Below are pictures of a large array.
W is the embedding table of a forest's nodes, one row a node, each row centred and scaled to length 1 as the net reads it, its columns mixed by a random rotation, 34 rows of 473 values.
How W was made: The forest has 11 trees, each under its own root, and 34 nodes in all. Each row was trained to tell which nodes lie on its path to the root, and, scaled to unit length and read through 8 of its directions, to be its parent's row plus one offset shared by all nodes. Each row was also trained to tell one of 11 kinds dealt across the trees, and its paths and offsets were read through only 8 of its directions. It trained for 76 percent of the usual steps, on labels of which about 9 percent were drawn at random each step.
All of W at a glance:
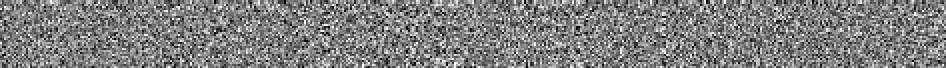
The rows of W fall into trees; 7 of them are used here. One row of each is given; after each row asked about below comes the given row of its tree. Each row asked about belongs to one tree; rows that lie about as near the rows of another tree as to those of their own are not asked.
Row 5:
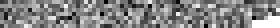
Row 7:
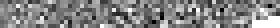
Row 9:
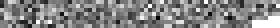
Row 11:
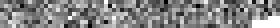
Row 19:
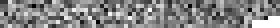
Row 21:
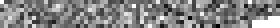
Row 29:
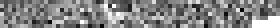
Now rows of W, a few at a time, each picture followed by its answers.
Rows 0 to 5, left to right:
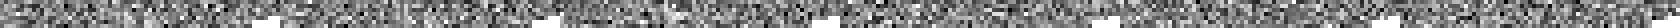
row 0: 11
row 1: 11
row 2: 29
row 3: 19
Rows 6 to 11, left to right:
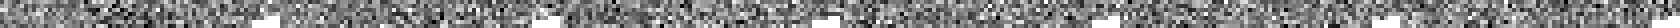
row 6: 7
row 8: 29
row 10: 11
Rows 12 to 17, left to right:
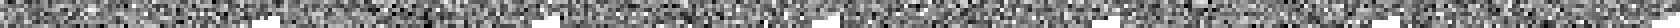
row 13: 7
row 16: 11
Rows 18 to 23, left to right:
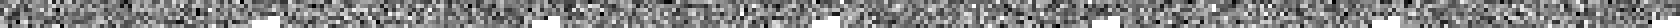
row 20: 5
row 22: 19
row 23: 21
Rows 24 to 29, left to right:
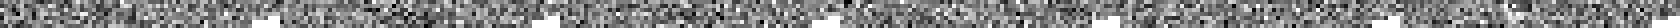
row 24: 9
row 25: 7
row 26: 7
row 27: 21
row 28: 9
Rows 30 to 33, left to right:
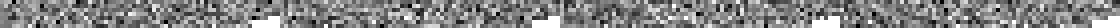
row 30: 5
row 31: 29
